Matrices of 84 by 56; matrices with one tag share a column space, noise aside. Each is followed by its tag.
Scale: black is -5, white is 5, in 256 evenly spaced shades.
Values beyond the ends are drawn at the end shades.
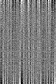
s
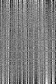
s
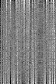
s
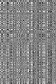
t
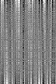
s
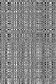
t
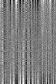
s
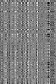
t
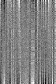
s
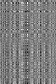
t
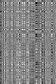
t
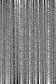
s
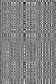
t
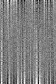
s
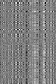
t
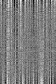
s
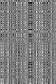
t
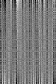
s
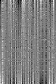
s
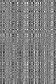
t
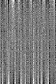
s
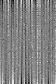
s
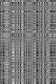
t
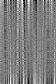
s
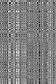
t
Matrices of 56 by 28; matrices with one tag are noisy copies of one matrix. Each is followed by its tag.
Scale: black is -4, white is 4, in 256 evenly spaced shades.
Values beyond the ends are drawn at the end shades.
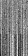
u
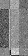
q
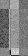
q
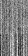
u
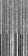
u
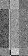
q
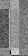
q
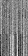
u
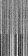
u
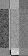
q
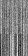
u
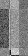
q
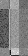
q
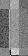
q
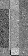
q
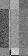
q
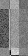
q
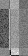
q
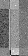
q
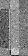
q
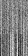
u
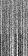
u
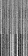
u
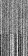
u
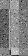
q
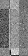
q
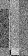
q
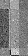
q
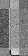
q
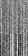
u
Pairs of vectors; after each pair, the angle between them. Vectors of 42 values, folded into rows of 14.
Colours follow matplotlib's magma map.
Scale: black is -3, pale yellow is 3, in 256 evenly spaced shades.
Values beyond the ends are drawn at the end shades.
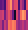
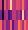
orthogonal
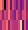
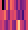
orthogonal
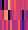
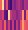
nearly opposite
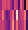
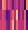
nearly parallel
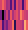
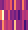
nearly opposite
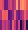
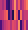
partly aligned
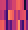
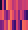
orthogonal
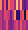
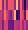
nearly parallel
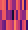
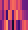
orthogonal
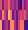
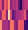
nearly parallel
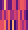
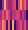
nearly parallel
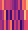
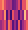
nearly parallel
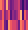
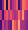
partly opposed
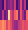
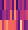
partly aligned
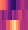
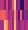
orthogonal
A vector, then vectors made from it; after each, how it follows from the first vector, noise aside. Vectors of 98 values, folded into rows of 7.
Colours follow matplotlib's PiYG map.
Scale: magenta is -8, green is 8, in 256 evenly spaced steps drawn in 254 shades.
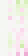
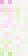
reversed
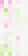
reversed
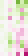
scaled up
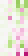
scaled up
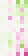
scaled up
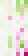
scaled up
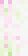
reversed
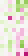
scaled up
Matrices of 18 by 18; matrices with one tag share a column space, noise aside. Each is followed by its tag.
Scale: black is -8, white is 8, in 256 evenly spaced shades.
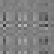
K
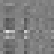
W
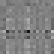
W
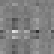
W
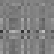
W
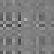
K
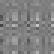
K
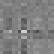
W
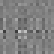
W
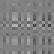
K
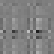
W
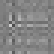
K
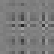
K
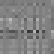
W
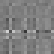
W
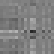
W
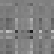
W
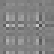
K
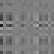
K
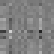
W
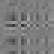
K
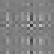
K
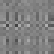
K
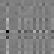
W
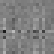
W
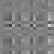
K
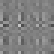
K
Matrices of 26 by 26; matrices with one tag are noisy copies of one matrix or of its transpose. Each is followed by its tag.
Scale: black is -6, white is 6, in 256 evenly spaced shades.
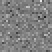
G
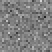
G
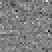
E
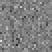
G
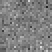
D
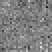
D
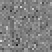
G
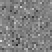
G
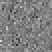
G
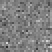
D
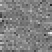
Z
